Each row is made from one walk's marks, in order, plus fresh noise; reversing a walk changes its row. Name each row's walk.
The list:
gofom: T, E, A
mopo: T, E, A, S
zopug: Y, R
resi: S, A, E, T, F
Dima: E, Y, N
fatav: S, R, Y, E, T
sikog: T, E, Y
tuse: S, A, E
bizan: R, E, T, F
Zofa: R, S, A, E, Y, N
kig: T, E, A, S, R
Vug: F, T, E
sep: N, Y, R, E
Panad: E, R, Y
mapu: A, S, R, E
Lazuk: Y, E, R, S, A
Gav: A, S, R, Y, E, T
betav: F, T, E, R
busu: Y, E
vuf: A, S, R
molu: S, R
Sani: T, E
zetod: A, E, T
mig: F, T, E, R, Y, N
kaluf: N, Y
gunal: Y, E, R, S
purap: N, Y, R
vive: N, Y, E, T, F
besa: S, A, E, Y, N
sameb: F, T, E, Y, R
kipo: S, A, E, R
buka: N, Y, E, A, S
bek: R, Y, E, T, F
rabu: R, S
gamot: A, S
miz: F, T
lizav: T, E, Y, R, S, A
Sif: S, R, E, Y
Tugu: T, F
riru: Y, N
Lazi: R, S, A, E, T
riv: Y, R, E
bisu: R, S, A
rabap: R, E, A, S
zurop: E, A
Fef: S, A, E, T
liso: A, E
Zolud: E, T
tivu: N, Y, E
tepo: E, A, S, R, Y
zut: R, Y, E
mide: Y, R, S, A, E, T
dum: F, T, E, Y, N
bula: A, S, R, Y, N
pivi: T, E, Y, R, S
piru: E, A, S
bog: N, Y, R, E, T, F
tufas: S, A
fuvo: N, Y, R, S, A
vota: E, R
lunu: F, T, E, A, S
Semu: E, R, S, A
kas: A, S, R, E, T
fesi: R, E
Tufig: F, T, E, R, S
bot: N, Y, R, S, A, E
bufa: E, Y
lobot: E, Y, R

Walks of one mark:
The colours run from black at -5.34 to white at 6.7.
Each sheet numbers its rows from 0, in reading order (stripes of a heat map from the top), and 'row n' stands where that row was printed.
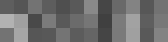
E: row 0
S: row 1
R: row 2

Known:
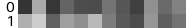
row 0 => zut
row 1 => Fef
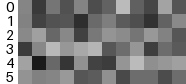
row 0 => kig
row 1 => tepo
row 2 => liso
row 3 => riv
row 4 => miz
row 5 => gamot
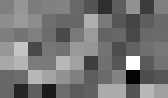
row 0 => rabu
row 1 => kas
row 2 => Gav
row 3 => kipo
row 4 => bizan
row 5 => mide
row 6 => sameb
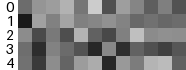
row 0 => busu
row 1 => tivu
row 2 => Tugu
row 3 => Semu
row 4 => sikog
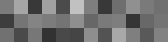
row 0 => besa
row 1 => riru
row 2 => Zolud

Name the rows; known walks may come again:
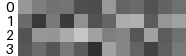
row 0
vuf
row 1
Vug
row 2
vive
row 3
fuvo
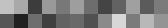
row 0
tufas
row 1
dum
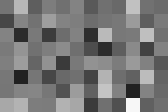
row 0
fesi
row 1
kaluf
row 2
pivi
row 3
rabu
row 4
liso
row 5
lizav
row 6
gunal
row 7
bizan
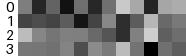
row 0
Tufig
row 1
Dima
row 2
molu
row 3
Lazuk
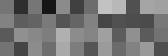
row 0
betav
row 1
piru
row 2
bog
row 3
gofom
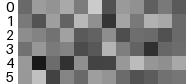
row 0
busu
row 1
Sani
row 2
gamot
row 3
mapu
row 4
miz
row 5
kipo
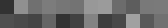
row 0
sep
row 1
bufa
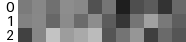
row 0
bisu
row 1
Sif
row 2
riv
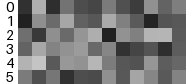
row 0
zut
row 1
buka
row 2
sikog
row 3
Lazi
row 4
Fef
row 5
Zolud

